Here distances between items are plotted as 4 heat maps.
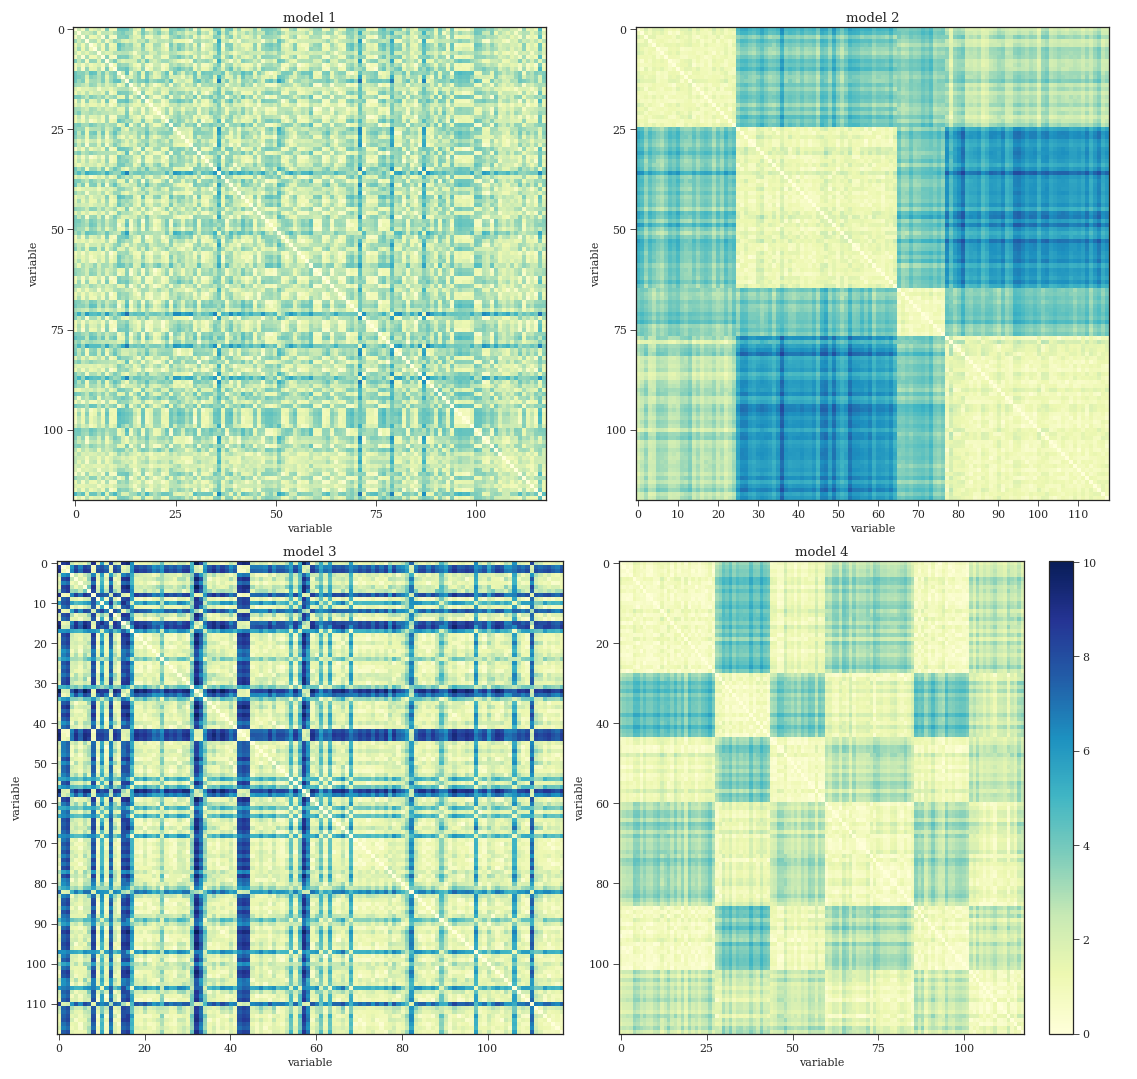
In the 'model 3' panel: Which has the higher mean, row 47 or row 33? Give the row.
33
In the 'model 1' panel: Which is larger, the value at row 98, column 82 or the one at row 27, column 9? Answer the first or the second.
the second
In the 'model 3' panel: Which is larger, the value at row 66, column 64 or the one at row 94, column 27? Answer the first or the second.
the first
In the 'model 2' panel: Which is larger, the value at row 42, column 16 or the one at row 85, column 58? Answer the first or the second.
the second
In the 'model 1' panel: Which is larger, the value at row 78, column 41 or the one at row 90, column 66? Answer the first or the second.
the first
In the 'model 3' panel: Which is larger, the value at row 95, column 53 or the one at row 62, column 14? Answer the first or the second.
the first
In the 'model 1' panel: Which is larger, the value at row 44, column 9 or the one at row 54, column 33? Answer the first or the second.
the second
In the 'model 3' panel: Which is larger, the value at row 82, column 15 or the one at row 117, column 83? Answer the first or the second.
the first
